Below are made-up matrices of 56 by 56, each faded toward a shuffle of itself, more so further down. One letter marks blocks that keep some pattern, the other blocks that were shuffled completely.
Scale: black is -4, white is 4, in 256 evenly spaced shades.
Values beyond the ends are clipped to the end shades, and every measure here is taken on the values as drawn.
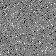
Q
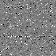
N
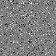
N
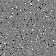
Q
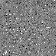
N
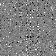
N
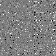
N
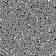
Q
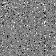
N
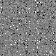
N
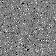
Q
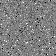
Q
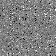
N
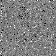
N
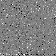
N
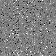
N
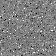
Q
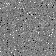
Q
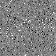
N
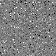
N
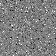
Q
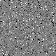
N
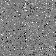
N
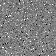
Q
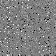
N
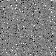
N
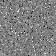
Q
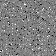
N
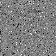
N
